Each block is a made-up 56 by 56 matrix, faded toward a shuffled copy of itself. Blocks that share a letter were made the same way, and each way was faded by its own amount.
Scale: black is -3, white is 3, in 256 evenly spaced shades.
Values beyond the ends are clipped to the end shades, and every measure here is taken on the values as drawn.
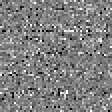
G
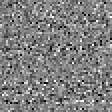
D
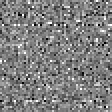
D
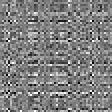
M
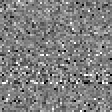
D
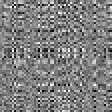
M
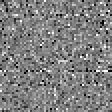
G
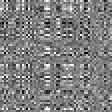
M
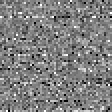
D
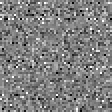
D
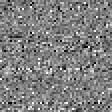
D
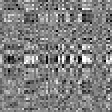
M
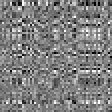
M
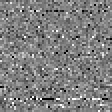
D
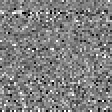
D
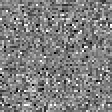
D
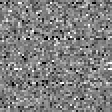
D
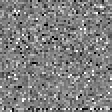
G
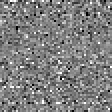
D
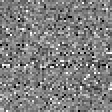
D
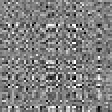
M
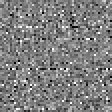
D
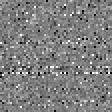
G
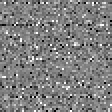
G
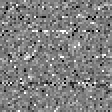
G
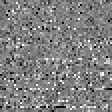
G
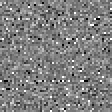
G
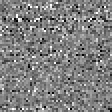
D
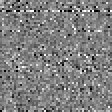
D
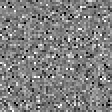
G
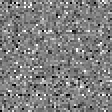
G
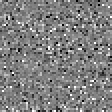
G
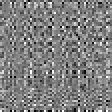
M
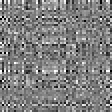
M
